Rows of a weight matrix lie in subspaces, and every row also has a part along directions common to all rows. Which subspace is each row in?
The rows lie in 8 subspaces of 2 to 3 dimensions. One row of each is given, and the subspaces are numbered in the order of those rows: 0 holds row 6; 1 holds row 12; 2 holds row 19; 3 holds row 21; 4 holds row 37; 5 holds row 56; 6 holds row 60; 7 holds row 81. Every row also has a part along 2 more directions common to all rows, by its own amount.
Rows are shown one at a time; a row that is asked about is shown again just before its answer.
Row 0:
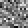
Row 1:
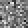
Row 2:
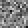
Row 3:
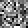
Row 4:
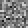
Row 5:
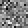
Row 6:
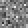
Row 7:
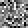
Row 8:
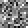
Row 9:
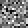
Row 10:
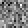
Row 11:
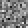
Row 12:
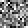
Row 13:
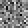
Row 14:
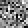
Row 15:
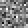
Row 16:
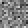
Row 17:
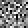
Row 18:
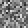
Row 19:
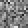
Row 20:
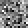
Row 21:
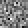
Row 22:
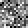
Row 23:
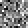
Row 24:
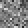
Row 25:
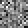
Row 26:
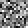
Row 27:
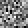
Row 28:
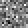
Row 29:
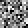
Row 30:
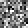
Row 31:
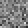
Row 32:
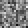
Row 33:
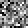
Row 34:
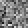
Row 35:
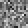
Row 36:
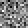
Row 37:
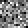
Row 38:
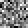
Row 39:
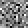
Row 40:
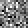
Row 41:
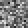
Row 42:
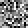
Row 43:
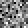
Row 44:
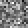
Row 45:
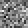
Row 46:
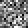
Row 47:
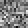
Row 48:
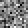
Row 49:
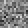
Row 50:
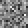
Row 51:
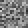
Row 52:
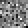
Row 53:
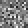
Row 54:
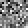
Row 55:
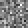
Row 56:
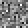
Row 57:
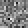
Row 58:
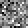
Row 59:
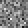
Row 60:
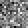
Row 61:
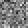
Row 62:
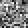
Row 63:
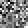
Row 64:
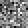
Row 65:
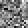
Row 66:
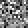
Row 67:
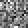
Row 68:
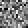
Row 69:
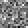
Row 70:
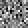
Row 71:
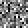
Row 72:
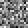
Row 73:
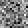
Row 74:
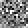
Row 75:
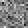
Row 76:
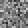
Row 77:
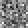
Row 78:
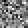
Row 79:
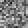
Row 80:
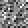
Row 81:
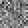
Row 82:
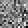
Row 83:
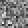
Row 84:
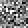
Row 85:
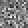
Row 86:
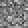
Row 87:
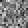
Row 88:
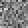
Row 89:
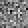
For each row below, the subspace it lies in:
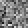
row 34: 0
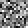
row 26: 5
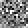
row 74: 6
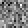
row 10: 5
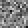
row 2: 5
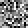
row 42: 1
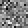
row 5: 0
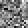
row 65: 3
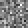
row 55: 7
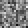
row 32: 4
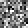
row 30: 2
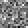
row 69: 4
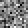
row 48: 7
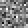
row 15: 0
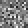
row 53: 1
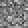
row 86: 1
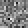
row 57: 3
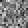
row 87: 0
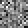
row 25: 7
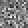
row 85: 1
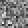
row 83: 0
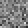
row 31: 3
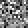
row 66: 4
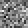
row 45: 4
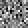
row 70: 7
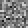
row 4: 5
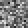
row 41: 7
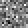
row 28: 0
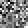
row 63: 7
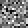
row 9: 6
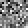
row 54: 1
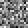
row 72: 3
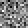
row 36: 1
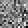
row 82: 3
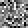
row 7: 1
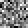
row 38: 3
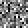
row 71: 5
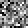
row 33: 6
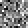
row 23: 0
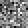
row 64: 6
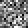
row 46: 1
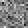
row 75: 1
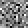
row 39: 2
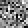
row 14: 4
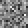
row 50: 2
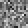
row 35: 2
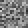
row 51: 5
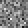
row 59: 3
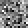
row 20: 2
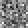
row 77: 6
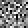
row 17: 2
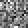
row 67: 2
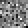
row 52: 4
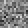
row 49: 5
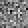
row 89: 6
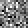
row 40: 1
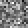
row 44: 2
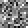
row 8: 4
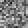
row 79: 5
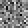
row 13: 7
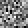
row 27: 3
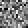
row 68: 0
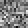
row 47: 5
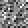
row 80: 4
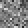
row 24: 3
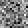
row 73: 2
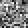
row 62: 4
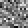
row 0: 3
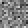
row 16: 7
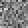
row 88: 0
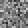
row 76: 6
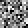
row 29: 2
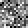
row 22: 7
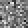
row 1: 7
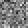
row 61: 4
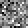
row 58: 6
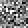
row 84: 6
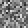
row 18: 0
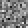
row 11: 5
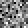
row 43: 6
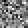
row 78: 4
